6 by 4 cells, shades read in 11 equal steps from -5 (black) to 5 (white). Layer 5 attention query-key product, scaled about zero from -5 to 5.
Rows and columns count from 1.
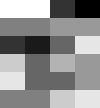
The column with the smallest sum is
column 2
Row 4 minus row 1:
-2 -6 5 6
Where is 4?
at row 3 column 4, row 5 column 1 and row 6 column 4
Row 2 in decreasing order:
1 1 0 0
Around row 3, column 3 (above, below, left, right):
1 2 -4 4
